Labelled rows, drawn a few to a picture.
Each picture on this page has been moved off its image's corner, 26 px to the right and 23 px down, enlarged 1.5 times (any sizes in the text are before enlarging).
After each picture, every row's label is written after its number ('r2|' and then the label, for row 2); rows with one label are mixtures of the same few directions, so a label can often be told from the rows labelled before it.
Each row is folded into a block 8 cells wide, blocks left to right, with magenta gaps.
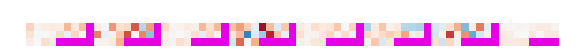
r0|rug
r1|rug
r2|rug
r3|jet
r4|rug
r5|rug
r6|jet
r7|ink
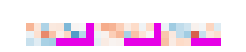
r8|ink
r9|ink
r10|ink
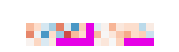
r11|jet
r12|rug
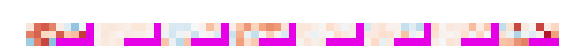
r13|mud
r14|jet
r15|mud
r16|jet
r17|jet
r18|rug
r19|rug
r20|ink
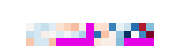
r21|mud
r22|rug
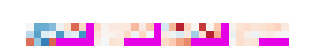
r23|mud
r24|rug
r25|ink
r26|jet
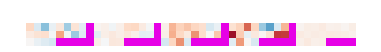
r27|ink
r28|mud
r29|mud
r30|mud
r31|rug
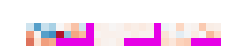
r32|ink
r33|mud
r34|ink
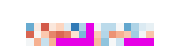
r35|rug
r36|jet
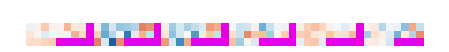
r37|ink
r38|mud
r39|mud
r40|jet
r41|mud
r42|rug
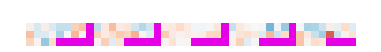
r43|mud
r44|rug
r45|mud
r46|rug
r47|ink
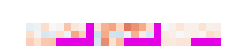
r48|ink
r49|jet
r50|ink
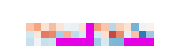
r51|ink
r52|ink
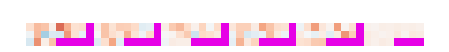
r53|jet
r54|mud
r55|ink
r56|jet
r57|ink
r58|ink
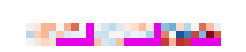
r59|jet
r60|mud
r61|ink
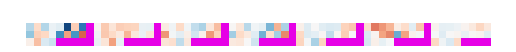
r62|rug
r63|mud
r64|mud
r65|rug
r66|mud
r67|ink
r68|mud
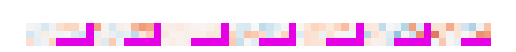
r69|mud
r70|rug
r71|mud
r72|jet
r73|jet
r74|rug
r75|mud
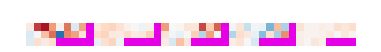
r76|ink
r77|mud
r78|rug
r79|rug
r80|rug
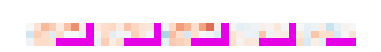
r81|jet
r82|jet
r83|jet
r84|ink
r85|jet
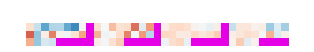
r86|jet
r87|rug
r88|mud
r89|rug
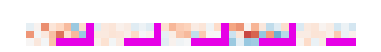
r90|rug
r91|rug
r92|ink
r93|ink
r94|rug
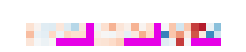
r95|jet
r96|ink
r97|mud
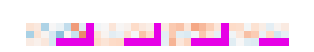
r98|rug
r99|ink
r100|jet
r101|ink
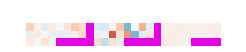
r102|rug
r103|jet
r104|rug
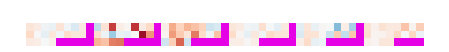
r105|jet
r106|ink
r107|mud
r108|jet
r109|rug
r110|rug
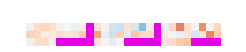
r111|mud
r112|jet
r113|ink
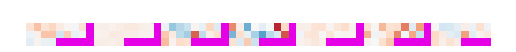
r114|ink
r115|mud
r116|ink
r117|rug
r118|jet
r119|rug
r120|ink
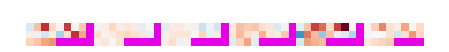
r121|ink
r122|rug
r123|rug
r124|mud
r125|jet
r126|ink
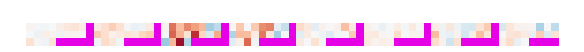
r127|mud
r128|mud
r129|mud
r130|mud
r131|rug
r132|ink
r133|mud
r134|rug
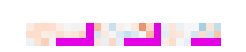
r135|mud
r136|rug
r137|rug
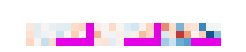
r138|mud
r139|mud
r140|ink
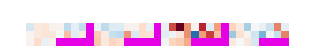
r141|rug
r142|ink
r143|ink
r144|rug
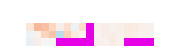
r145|ink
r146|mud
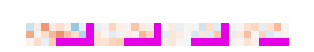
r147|rug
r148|ink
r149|rug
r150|jet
